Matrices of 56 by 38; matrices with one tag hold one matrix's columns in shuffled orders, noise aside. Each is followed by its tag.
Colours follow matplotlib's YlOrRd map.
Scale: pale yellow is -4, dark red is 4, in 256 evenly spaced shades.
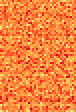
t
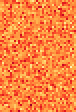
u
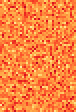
u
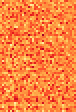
t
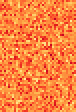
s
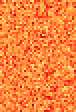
u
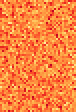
u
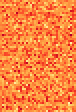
t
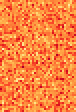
s
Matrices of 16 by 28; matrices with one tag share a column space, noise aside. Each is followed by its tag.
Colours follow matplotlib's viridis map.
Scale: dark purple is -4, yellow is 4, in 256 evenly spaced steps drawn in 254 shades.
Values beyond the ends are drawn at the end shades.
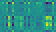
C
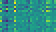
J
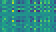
J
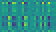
C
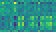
C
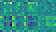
C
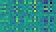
J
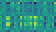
C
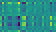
C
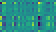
C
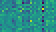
J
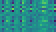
J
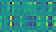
C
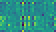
C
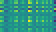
J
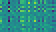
J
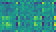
C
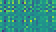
J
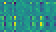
C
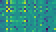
J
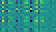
J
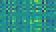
J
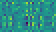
C
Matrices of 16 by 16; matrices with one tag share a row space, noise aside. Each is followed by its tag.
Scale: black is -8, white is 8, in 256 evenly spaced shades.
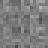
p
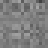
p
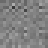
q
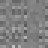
q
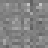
p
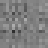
q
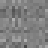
q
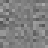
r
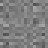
r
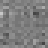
r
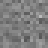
p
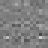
p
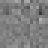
p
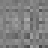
p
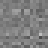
p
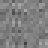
q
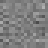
r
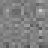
p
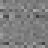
r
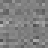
r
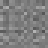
r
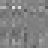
q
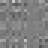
q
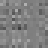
q
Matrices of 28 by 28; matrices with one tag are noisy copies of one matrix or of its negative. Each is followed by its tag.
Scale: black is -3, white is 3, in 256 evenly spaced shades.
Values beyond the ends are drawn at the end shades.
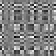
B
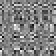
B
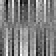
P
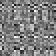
B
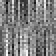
P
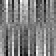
P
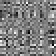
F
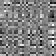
F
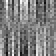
P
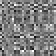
B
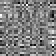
F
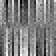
P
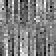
P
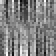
P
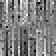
P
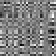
F
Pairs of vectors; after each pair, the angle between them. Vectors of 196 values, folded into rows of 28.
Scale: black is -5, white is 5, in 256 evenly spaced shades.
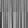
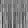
nearly opposite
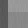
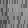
partly aligned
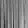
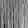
nearly parallel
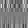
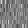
partly opposed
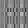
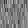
orthogonal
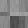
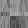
nearly parallel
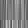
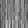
nearly parallel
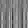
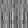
nearly opposite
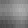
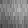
nearly parallel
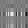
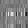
nearly parallel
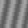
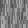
partly opposed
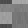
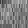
partly aligned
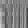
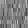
orthogonal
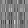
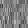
partly aligned
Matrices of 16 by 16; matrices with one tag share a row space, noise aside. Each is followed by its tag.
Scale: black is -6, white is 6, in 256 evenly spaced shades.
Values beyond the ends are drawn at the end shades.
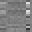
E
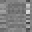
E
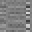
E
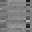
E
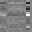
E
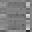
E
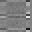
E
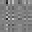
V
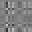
V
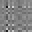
V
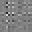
V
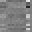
E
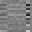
E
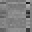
E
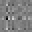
V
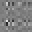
V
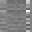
E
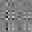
V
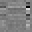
E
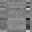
E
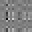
V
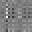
V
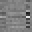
E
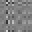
V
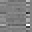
E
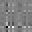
V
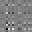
V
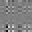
V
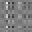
V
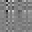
V
